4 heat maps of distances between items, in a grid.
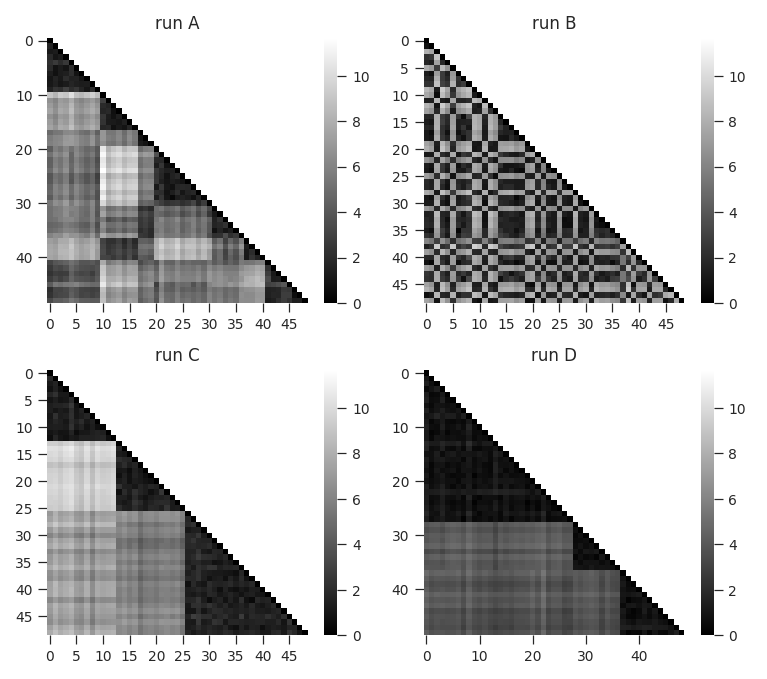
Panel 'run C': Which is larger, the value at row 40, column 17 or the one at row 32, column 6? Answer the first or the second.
the second
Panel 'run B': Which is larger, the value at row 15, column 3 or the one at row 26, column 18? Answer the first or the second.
the first
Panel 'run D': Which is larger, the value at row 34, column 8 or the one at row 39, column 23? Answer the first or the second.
the first
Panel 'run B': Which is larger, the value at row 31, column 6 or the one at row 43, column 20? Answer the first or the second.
the second
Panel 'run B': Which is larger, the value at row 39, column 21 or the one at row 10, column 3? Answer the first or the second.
the second
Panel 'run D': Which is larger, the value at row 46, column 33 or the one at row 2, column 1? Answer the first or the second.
the first
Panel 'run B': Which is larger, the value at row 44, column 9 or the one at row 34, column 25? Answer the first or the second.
the first
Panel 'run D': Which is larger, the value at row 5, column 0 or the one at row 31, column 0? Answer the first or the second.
the second
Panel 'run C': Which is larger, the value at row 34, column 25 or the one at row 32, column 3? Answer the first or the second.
the second
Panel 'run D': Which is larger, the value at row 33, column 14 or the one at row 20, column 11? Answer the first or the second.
the first
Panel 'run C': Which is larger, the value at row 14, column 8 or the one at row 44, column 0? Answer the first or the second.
the first
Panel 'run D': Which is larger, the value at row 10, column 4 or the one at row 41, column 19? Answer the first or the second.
the second
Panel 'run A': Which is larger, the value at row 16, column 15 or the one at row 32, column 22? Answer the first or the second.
the second
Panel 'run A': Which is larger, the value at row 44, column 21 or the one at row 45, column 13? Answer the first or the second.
the second
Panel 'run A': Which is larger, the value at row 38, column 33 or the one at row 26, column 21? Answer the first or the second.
the first
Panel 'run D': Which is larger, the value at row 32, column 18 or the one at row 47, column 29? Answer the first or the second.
the first
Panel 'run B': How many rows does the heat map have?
49
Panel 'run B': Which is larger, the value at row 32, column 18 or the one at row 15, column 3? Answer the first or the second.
the second
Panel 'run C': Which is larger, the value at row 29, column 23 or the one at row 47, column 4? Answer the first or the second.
the second
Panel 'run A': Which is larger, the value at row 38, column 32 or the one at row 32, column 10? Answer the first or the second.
the second
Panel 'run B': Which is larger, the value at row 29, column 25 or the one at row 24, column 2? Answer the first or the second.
the second
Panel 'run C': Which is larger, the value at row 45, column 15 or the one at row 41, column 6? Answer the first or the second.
the second
